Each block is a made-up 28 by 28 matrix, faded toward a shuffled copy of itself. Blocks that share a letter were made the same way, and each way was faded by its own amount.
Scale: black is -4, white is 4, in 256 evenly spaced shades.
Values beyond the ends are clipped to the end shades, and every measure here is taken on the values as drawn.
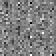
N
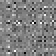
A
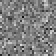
N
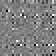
A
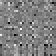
A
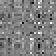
A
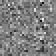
N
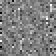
N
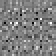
A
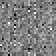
N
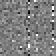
N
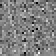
N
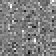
N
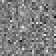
N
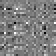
A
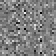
N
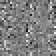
N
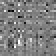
A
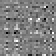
A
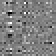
A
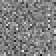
N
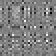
A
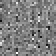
N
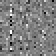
N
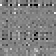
A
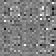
A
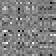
A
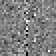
N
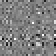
A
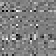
A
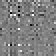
A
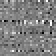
A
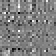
A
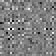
A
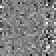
N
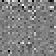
A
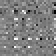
A
